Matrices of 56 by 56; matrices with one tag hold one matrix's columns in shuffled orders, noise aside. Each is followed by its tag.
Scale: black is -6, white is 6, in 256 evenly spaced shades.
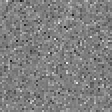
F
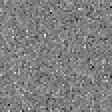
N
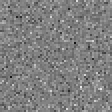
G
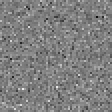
G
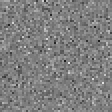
F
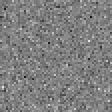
G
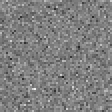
G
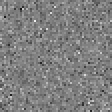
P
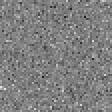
G
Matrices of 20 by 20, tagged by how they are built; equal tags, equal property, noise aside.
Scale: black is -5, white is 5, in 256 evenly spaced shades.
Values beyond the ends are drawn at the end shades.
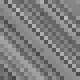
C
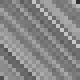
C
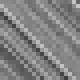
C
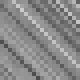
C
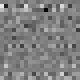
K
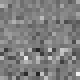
K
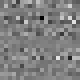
K
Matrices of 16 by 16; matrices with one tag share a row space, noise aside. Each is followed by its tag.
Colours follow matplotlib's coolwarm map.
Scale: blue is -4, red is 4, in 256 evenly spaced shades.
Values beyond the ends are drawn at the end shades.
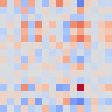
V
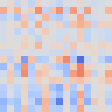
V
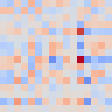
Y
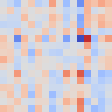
Y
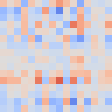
V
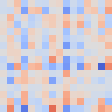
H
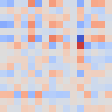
Y
